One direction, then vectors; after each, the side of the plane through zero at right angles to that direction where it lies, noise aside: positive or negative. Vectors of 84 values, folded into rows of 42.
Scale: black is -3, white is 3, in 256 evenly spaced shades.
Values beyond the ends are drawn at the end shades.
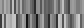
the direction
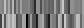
positive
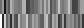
negative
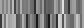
positive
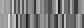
positive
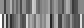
negative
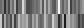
negative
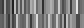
negative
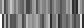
negative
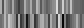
positive
